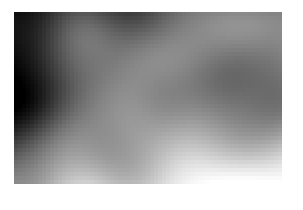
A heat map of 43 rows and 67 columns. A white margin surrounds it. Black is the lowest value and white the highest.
There are no regular stripes. The field is smooth, with broad soft blobs. No lone cell stands out from its neighbours. The bottom right is the ninth with the highest average. There is an overall slope up to the bottom right.
